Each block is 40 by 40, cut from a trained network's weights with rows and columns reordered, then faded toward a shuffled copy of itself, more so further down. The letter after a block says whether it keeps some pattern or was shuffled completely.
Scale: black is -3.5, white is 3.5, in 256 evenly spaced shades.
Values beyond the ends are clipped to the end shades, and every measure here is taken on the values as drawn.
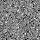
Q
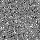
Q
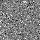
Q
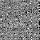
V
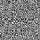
V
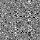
V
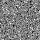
Q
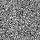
Q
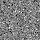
Q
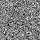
Q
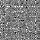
V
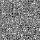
V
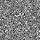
V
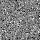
Q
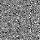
V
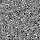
Q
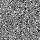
Q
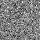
Q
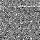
V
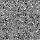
V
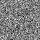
Q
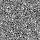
Q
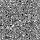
V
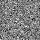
Q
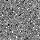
Q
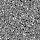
Q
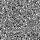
Q
